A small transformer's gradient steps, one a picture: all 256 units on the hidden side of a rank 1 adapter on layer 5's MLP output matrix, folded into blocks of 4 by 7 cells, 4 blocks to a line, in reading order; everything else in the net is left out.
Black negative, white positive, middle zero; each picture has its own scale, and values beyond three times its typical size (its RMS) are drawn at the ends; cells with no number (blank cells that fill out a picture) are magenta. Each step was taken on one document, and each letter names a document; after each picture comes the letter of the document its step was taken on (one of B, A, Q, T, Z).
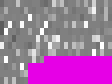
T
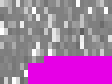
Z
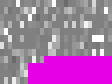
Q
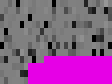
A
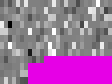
T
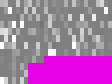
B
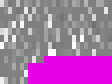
B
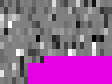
A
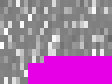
Z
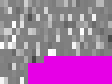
B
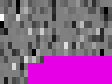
A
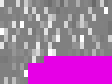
B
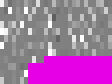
B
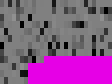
A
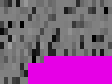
Z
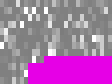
Q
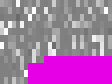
Q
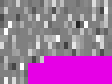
T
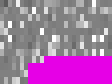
Z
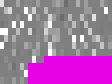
B
